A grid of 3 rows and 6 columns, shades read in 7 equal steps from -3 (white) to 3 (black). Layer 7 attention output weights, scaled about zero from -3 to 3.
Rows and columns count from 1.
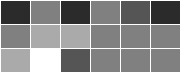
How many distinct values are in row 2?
2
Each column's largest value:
2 0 2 0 1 2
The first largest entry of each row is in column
1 1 3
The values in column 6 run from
0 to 2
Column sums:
1 -4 2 0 1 2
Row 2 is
0 -1 -1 0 0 0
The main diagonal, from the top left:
2 -1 1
